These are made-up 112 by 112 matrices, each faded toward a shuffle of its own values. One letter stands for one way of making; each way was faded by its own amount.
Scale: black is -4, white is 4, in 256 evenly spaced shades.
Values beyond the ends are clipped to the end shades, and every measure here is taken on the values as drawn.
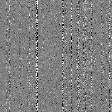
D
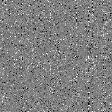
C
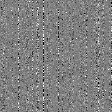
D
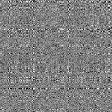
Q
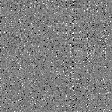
C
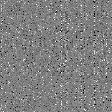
C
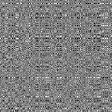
Q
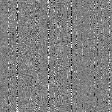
D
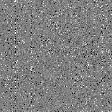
C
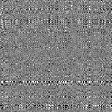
Q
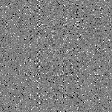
C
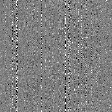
D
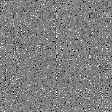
C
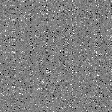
C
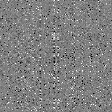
C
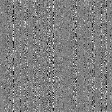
D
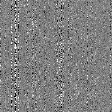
D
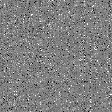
C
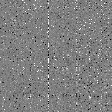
C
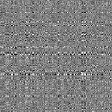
Q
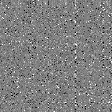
C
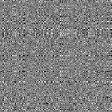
Q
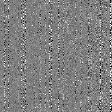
D
